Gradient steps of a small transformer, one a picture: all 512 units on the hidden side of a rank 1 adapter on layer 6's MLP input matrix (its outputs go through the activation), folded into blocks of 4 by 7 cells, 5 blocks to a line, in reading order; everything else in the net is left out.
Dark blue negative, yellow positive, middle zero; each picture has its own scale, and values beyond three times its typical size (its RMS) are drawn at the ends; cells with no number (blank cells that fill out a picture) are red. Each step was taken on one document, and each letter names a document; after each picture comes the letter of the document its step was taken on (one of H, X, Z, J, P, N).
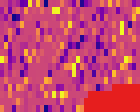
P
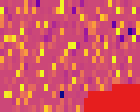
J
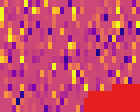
J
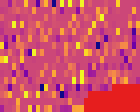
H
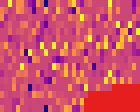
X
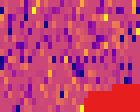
J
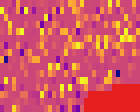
X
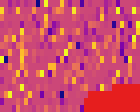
J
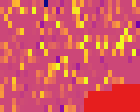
X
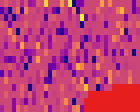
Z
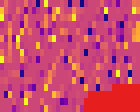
J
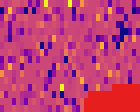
Z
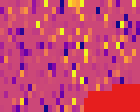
Z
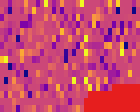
H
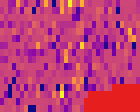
H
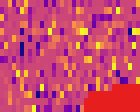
H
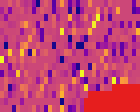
H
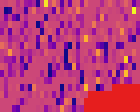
P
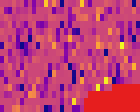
P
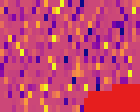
J
